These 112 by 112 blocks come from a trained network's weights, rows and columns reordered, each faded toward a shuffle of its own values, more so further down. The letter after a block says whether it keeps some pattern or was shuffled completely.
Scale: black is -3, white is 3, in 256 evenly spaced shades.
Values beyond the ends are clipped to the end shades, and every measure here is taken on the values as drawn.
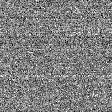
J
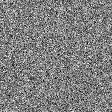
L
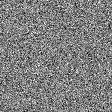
L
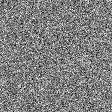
L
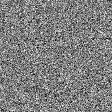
J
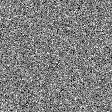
L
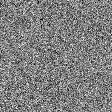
L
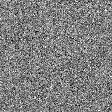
J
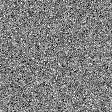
L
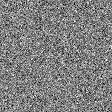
J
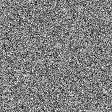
L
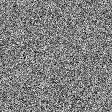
L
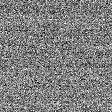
J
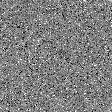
L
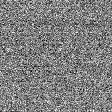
J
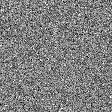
L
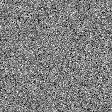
L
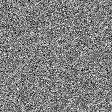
L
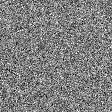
L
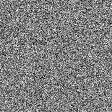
L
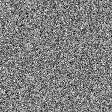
L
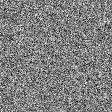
L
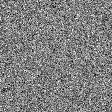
L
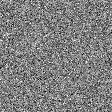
L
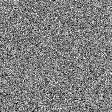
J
